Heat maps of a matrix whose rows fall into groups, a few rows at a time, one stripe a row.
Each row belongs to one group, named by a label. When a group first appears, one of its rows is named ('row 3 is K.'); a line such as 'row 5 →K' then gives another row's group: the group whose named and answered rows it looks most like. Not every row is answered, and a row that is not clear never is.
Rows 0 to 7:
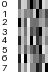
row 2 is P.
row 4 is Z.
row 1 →Z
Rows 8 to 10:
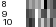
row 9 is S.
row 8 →Z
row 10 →S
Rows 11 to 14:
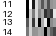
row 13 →P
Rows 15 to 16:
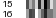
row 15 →Z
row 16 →S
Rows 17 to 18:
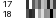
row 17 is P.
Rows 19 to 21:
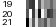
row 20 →P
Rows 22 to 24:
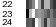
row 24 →S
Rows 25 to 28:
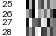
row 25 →P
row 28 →S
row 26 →S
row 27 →P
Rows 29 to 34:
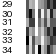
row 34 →P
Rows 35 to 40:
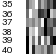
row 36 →P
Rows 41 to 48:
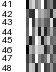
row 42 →S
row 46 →Z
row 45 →S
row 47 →S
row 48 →Z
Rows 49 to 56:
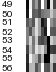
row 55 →Z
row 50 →P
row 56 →Z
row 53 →P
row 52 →S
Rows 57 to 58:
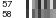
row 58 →P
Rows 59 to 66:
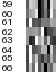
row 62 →Z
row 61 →P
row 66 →Z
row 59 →P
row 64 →P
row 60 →P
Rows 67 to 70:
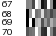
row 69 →P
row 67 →S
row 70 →S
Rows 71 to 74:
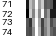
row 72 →Z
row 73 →S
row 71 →Z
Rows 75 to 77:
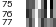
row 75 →S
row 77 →S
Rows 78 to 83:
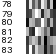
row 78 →P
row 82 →Z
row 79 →S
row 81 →S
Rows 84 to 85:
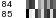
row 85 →Z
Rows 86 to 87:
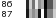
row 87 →Z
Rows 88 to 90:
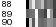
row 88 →Z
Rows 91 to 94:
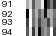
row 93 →P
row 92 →Z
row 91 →Z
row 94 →P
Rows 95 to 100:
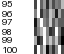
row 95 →P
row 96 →P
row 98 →S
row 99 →S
